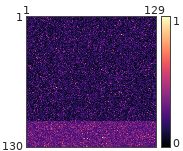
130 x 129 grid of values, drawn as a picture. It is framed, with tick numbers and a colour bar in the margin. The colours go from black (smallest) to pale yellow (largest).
On average the colour sits 20% of the way up the scale. The values are skewed, with a long tail toward high values. A horizontal seam about 80% of the way down splits the table, and the bottom part is higher. There are no regular stripes.
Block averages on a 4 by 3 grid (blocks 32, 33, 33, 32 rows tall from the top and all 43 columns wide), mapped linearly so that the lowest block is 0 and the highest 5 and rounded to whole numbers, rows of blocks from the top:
0 0 0
0 0 0
0 0 0
5 5 5
